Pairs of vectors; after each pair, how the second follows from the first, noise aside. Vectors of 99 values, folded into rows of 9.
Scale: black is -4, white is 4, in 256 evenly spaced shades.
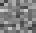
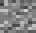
sign-scrambled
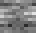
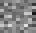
sign-scrambled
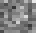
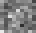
reversed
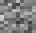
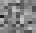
sign-scrambled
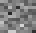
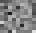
sign-scrambled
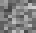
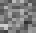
reversed
